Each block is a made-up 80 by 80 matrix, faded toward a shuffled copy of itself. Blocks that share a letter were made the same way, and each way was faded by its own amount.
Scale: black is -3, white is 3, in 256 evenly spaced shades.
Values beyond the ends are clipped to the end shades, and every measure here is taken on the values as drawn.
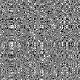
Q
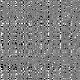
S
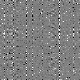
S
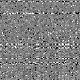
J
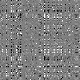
S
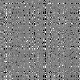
S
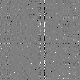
S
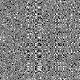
Q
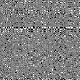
J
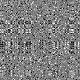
Q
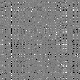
S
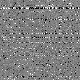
J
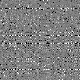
J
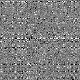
J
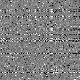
J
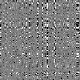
S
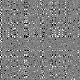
S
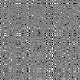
S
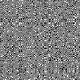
Q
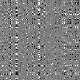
S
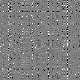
S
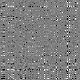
S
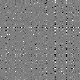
S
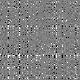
S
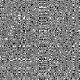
Q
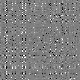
S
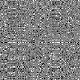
Q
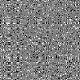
Q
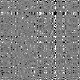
S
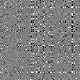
S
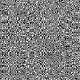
Q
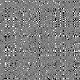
S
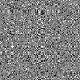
Q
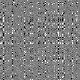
S
